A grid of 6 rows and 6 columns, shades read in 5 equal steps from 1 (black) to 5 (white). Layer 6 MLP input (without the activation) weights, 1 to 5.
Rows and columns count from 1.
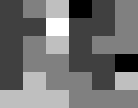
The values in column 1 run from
2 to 4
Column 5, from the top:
2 2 3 2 2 3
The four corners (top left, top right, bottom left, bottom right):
2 3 4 3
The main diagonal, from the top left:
2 2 4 2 2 3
